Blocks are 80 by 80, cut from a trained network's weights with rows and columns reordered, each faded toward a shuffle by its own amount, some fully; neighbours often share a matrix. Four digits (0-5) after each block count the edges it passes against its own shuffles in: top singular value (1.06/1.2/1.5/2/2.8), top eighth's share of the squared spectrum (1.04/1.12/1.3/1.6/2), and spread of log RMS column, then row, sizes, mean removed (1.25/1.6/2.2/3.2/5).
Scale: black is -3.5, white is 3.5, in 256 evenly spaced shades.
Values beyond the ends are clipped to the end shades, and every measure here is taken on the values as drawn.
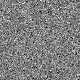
2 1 0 0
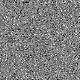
3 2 1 1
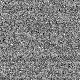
1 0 0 0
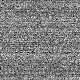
3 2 0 1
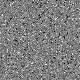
0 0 0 0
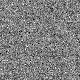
0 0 0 0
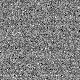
1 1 0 0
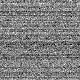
4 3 1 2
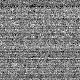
4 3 1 2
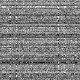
5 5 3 3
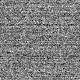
3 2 0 1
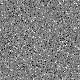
0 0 0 0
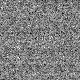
1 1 0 0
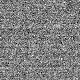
2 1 0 0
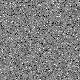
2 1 0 1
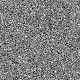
0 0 0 0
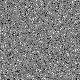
0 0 0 0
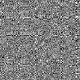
4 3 2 2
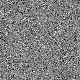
1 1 0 0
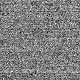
2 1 0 0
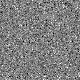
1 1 0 1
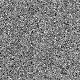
1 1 0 0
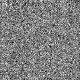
1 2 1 1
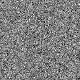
1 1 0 1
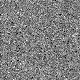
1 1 0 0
